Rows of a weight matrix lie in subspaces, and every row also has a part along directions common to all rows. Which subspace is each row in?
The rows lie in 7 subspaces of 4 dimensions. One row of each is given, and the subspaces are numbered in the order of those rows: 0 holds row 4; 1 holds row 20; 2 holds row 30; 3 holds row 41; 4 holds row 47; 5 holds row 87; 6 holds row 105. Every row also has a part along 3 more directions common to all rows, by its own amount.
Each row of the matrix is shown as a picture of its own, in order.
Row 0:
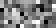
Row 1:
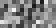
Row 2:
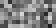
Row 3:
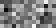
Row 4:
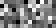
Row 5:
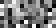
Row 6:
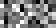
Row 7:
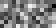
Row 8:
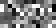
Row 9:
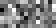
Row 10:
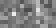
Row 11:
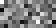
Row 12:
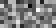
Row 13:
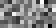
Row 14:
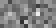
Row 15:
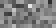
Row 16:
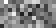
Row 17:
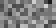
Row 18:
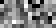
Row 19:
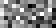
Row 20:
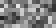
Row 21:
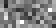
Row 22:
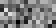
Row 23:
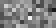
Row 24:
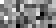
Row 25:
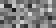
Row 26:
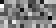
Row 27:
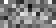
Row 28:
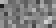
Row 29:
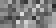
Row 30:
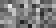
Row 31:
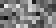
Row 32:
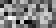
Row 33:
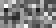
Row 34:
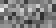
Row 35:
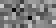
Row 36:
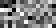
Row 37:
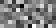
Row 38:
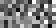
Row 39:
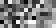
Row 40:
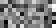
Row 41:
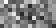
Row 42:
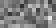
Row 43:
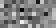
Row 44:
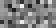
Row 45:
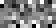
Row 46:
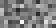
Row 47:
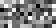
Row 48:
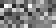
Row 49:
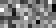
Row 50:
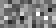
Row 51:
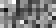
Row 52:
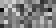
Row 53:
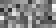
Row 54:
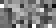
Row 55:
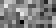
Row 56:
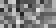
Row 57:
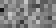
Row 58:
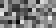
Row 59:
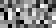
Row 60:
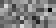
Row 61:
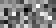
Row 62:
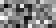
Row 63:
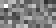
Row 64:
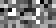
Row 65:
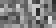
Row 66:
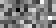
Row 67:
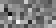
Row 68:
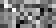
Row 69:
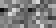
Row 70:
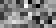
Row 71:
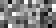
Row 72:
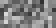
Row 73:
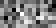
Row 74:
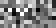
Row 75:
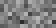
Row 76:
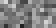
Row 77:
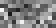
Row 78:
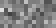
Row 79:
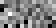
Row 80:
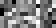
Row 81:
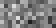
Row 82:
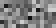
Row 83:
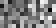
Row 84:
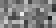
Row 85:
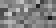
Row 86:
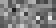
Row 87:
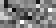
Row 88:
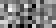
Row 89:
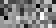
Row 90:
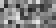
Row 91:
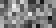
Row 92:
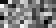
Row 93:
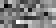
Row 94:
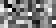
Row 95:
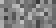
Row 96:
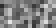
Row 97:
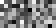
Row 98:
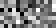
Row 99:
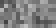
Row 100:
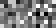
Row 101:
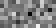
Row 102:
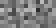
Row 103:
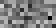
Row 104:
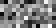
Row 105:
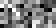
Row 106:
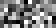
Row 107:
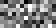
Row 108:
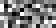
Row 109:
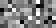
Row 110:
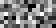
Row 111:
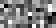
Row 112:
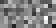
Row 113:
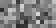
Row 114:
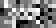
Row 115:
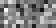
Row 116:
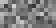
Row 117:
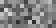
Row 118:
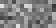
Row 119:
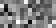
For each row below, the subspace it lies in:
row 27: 5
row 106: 0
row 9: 2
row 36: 4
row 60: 6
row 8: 2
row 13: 2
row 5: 6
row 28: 6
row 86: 2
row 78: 0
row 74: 4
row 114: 5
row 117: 0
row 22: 0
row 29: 3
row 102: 4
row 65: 1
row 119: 0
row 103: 0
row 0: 6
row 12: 4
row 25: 2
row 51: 4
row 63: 4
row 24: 5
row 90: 6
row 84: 0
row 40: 1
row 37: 1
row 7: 3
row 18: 0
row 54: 6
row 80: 6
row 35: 3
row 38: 1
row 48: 2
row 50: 1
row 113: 5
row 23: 1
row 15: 2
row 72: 2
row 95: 3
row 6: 3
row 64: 4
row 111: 1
